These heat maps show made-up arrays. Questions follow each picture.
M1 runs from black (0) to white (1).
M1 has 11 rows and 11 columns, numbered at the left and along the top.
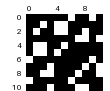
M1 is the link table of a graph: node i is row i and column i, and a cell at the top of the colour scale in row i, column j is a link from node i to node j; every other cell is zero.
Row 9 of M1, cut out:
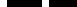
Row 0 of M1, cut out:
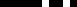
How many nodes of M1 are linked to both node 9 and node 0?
1
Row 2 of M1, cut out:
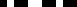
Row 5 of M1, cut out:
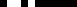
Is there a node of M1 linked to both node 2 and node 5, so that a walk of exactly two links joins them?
yes
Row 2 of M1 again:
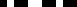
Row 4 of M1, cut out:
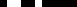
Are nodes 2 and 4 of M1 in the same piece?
yes
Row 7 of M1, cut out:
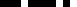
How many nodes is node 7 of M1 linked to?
3
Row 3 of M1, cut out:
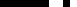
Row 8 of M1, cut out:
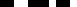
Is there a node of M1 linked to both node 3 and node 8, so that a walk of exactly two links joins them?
yes
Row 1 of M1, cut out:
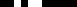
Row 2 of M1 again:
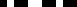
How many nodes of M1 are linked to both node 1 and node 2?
2
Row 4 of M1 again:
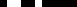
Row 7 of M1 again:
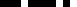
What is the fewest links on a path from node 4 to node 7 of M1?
3
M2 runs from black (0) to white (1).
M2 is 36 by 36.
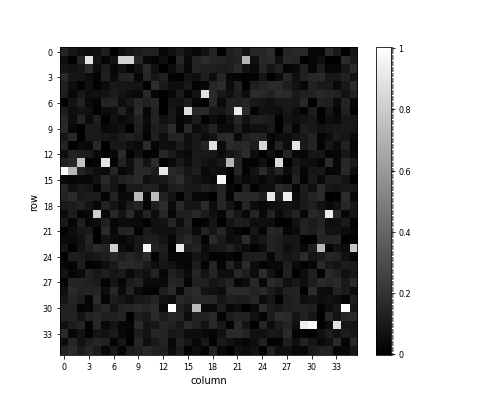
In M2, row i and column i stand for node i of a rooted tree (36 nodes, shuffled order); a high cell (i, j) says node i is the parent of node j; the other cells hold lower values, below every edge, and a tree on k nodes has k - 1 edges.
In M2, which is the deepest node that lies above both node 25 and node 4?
19
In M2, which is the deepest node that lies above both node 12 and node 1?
14
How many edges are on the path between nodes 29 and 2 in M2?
4
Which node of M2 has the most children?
23
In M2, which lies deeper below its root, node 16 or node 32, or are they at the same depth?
node 16
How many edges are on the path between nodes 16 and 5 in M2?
3
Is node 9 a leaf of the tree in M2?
yes
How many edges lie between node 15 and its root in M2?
4
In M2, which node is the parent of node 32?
19
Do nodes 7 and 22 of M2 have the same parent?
yes
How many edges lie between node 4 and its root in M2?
6
